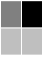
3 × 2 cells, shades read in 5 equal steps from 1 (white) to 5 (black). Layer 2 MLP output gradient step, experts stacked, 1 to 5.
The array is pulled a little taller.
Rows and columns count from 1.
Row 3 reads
1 1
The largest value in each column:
3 5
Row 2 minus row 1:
-1 -3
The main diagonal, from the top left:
3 2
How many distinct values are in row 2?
1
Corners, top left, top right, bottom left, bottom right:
3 5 1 1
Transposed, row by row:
3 2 1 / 5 2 1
